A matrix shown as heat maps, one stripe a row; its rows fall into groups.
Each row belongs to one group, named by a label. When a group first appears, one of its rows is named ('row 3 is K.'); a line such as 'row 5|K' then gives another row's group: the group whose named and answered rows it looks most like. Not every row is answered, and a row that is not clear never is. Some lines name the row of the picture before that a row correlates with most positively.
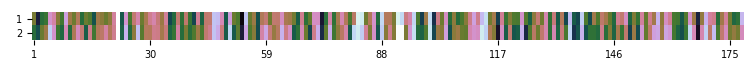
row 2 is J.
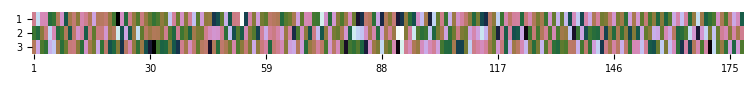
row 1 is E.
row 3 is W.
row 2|J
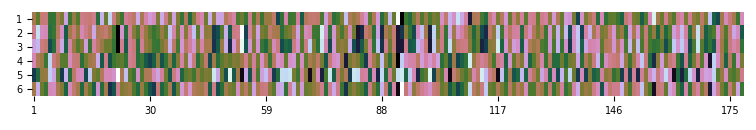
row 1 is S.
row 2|E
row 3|E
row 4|W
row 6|W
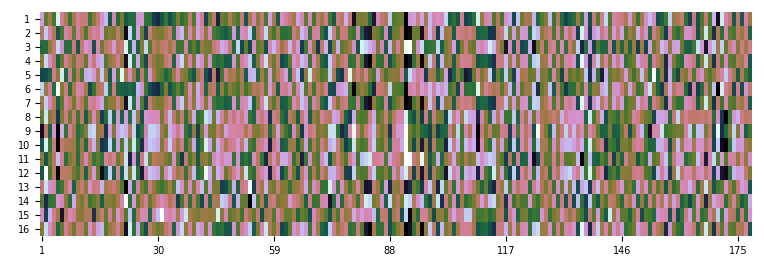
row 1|W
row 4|E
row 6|W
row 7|E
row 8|S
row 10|S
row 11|J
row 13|E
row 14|J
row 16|E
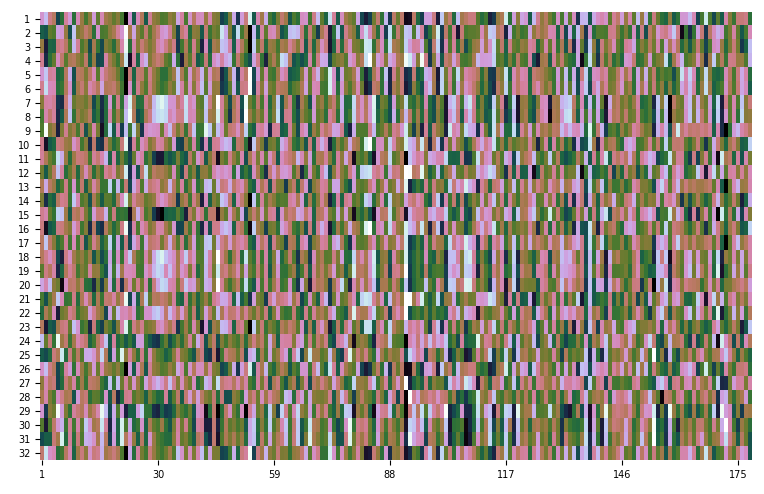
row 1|E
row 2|J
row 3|J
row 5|E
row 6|E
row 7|S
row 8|S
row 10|J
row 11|W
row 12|J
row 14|J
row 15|W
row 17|S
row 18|S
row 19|S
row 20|S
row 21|J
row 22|S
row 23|J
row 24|W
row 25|W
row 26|E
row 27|S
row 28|W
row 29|W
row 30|W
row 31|W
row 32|E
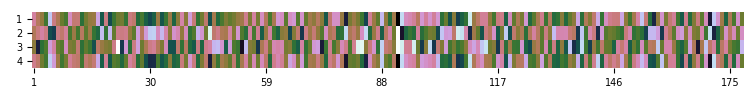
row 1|W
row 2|S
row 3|J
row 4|W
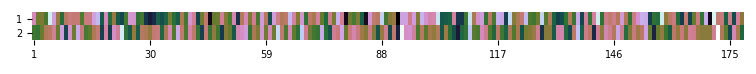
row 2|W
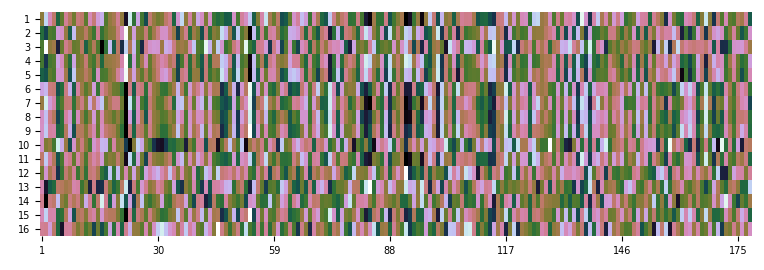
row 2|J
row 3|S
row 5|J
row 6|E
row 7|E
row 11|E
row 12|S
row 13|J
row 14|W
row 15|E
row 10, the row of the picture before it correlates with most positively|1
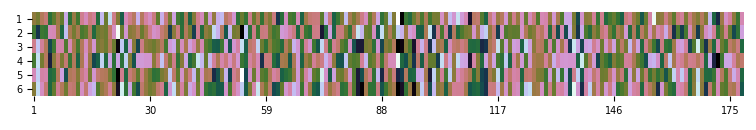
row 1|S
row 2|J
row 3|E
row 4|S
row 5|E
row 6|E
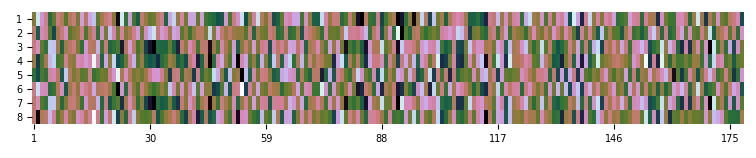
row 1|E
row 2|S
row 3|W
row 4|W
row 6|E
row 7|W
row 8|W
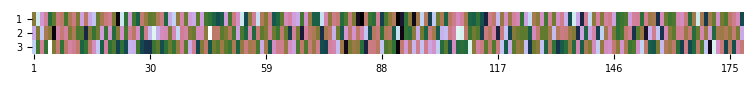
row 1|E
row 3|W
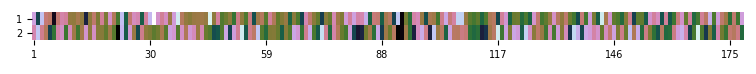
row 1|S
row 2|E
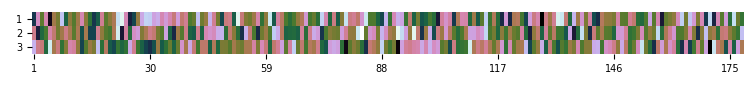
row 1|S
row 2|J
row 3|W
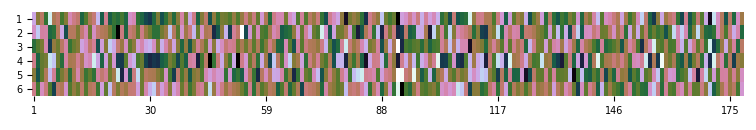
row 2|E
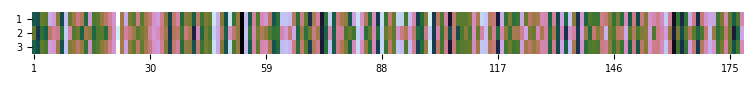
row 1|J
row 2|J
